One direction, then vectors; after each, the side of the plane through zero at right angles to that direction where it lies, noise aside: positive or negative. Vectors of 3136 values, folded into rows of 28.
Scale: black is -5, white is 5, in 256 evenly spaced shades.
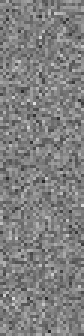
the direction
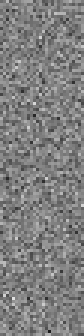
positive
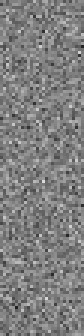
negative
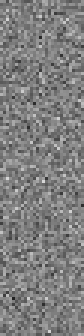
negative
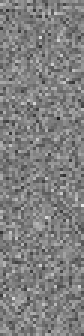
positive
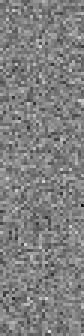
negative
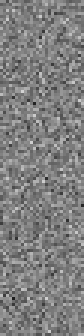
negative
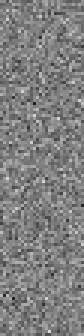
negative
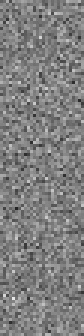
positive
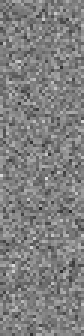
positive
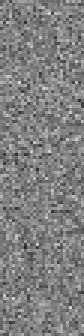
positive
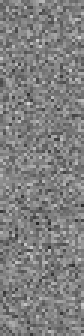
negative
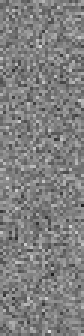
negative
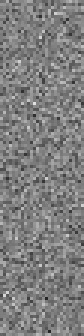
positive
